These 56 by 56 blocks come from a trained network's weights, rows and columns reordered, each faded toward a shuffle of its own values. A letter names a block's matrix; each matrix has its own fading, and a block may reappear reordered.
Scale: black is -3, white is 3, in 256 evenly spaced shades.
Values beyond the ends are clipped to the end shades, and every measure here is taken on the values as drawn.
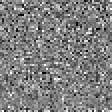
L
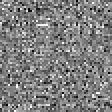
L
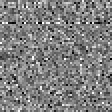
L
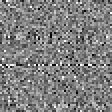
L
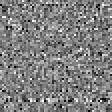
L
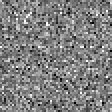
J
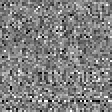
L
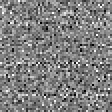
L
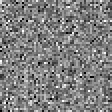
J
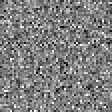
J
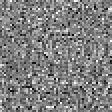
L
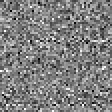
J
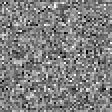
J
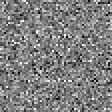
J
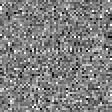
J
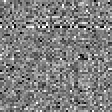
L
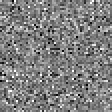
J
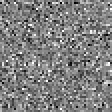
J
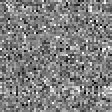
L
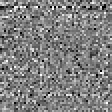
L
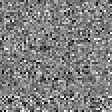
L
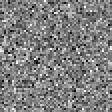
J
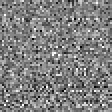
L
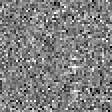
J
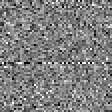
L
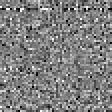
L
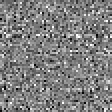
J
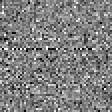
L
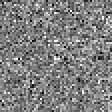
J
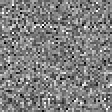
J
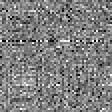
L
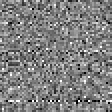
L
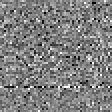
L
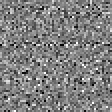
L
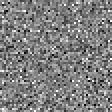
J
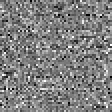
L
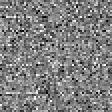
J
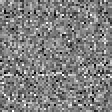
J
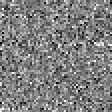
J
